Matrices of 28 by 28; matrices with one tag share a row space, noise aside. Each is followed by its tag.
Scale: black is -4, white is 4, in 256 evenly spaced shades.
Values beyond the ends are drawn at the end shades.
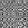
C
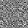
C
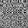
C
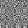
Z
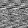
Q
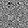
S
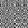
Z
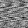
Q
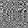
C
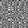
S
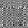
C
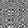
S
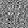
S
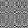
Z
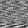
Q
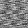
Q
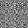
Z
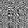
S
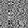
S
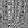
S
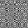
Z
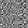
C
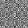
Z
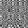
S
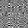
S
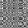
C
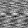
Q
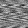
Q
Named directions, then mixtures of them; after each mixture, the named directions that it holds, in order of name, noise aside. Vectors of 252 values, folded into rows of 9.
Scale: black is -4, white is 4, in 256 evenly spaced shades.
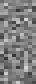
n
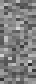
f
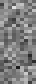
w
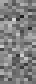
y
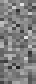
n, w, y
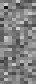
f, n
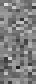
f, n, w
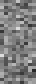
f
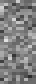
f, n, y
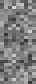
w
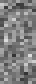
f, n, w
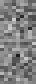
y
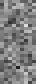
w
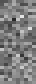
y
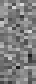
n, w, y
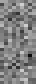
w, y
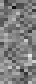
w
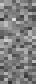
f, n, y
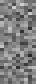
w, y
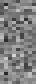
f, n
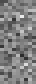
y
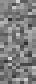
f, w, y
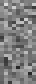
f, n, w
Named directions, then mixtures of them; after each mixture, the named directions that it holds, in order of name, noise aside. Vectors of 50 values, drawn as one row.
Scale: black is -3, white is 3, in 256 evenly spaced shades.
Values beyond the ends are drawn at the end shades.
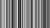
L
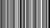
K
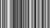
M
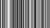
M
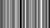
K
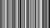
K, L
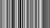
K, L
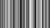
K, M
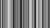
K, M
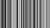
L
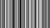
K, L, M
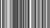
M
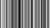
K, L, M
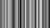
K, L, M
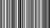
K, L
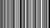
K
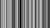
K, L, M
